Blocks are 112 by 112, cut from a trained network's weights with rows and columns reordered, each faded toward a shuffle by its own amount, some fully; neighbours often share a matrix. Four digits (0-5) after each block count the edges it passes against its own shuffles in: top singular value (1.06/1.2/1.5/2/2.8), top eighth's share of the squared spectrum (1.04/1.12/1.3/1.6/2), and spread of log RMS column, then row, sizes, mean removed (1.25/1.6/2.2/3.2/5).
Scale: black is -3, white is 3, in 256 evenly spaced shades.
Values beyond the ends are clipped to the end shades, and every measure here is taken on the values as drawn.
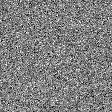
0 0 0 0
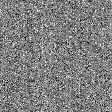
1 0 0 0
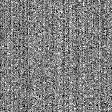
3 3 1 2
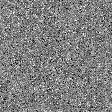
0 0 0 0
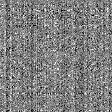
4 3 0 3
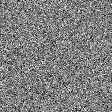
1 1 0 0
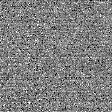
2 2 2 1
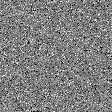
0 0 0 0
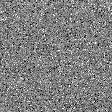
0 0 0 0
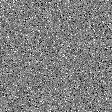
0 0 0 0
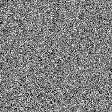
2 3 1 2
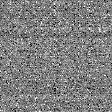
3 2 2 1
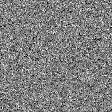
2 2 0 1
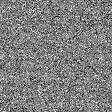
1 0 0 0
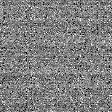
2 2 2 1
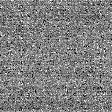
2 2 2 0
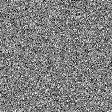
2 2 0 1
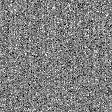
2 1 0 0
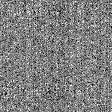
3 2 0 2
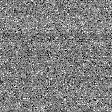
2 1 1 0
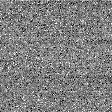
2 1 1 0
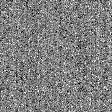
2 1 0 1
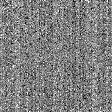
3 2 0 2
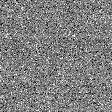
1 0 0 0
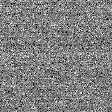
2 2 2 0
